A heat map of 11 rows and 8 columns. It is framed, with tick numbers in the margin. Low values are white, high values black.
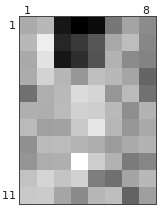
Calmest part: centre. Odd patch: higher, in the top middle. Ninth with the highest average: top middle. Average level on the scale: 40%.
